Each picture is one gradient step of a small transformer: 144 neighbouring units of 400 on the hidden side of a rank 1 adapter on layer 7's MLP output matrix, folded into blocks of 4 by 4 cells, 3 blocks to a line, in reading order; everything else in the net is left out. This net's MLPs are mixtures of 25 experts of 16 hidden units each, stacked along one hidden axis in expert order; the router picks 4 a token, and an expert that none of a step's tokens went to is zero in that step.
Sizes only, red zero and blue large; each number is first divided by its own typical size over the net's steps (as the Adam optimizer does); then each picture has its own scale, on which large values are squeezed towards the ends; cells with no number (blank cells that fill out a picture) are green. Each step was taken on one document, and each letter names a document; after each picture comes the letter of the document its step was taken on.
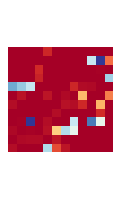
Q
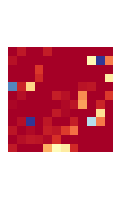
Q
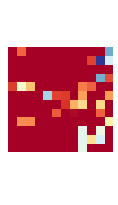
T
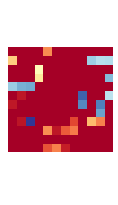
Q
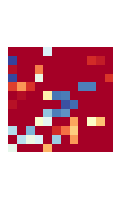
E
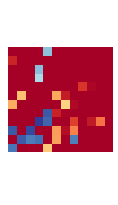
E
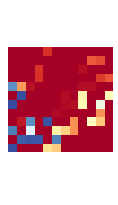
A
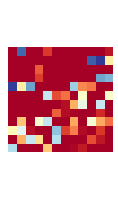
T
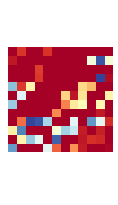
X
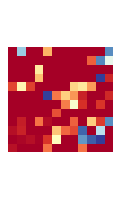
T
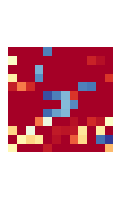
E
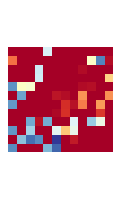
A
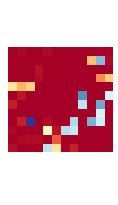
Q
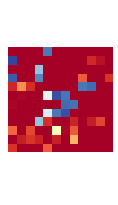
E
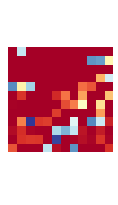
X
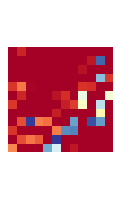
X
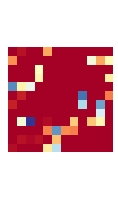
Q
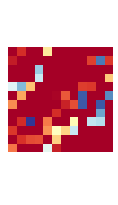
Q
